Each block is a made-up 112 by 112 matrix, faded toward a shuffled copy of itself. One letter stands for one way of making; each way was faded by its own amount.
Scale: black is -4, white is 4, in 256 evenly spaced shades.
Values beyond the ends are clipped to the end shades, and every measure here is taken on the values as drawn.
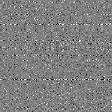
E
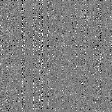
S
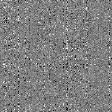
S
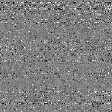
E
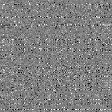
E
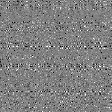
E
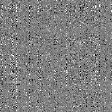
S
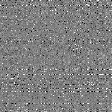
E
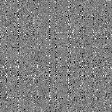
S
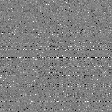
E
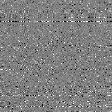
E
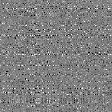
E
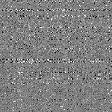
E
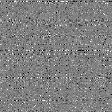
E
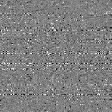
E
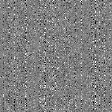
S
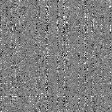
S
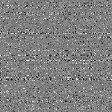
E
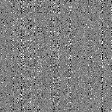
S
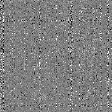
S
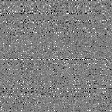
E
